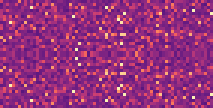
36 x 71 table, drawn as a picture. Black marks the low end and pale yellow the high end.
Grain: fine. Histogram: skewed, a long tail of high values. Slope: none. Stripes: none. Seam: none. Mirror symmetry: top to bottom.
